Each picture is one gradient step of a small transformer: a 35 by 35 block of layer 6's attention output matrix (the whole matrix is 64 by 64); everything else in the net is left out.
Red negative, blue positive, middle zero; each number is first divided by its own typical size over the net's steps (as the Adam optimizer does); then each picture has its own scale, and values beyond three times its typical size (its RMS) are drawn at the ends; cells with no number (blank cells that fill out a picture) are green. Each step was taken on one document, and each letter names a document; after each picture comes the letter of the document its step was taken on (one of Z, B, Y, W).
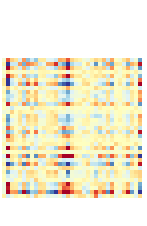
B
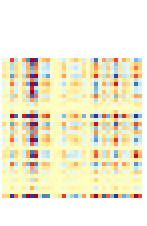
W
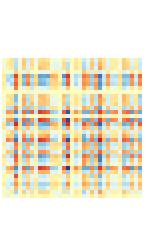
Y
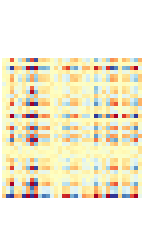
W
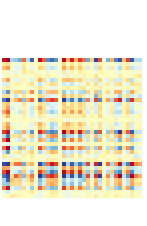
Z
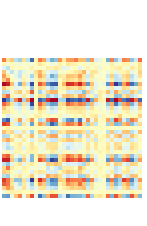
Z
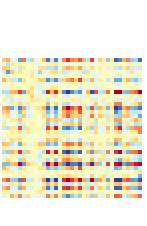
Z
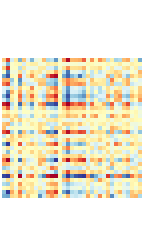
Z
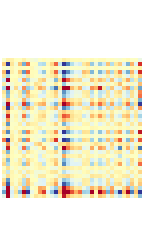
B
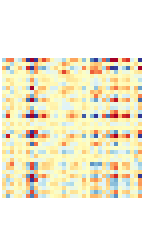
W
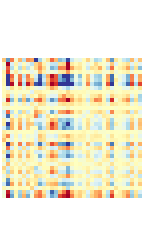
B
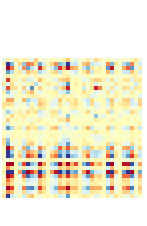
B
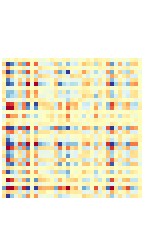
B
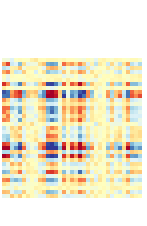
Z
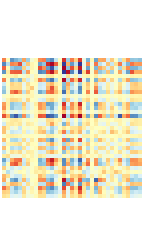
Z
